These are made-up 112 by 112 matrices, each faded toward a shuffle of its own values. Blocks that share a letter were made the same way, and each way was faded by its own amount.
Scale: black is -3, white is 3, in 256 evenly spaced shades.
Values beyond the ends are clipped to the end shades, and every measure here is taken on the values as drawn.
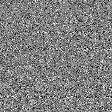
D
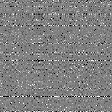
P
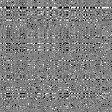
P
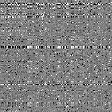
P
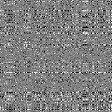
P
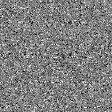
D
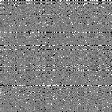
P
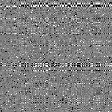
P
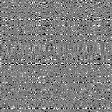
P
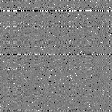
P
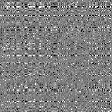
P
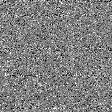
D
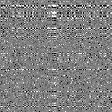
P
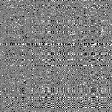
P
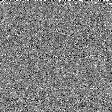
D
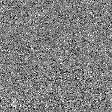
D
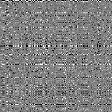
P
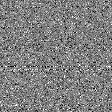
D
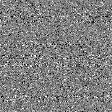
D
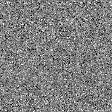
D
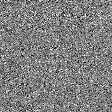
D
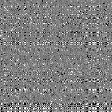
P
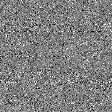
D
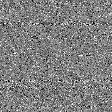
D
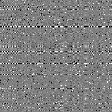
P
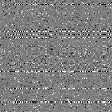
P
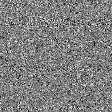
D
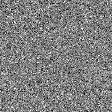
D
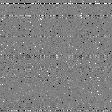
P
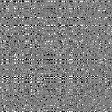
P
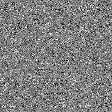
D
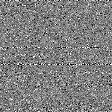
D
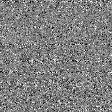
D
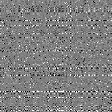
P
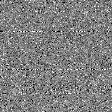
D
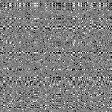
P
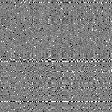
P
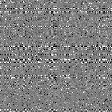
P
